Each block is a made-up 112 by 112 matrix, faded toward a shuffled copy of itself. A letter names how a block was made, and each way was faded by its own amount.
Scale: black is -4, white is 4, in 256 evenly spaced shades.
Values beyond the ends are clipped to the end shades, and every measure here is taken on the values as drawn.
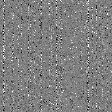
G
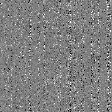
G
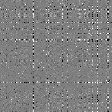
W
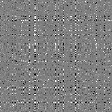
W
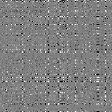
W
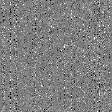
G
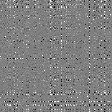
W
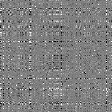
W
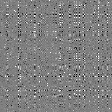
W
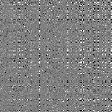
W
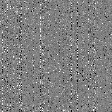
G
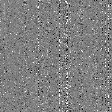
G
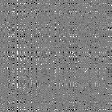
W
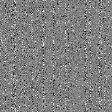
G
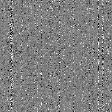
G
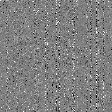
G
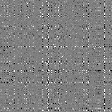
W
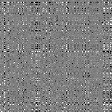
W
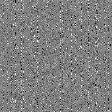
G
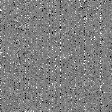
G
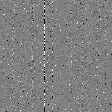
G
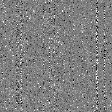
G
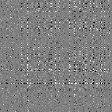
W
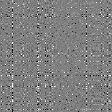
W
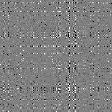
W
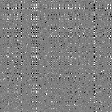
W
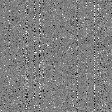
G
